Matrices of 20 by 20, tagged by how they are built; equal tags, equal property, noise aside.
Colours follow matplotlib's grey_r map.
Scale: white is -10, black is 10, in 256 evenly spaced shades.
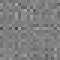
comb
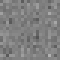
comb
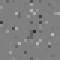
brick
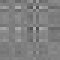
comb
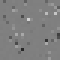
brick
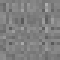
comb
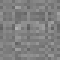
comb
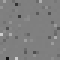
brick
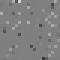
brick
